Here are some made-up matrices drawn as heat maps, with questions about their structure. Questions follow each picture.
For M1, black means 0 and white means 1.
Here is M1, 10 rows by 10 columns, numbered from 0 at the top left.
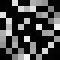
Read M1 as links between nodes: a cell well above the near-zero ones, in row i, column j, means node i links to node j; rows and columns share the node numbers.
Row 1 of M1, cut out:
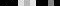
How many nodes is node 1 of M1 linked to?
4
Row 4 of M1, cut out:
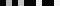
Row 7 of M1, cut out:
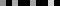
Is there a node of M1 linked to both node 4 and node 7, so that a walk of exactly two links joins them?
no
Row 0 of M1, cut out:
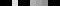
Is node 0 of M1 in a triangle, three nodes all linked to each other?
yes
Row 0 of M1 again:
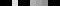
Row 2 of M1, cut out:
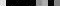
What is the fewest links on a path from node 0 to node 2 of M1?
1
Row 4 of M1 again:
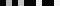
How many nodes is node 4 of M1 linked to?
4
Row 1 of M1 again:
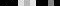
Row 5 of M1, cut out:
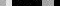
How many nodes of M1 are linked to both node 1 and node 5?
1
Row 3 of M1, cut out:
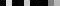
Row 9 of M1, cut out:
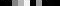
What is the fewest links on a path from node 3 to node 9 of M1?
1
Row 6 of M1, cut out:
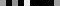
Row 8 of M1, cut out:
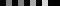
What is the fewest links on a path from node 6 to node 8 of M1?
3
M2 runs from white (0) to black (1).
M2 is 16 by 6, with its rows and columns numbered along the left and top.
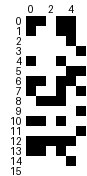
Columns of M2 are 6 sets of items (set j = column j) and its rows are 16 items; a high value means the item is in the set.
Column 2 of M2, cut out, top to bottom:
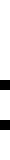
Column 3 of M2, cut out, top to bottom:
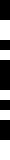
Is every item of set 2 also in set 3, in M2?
yes
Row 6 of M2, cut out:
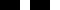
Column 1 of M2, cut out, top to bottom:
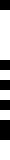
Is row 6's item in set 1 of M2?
yes
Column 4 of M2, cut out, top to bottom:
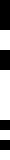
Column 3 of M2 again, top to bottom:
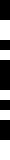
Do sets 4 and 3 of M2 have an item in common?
yes
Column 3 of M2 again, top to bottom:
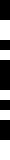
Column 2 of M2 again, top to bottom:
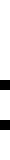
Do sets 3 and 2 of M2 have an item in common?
yes
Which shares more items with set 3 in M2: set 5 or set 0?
set 0
